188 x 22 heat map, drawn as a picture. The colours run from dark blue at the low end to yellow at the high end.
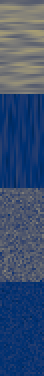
The table splits into 4 rows of 1 panel. Panel 1,1: middling, streaked across. Panel 2,1: very low, streaked downward, faint in contrast. Panel 3,1: low, fine-grained. Panel 4,1: very low, fine-grained, faint in contrast.
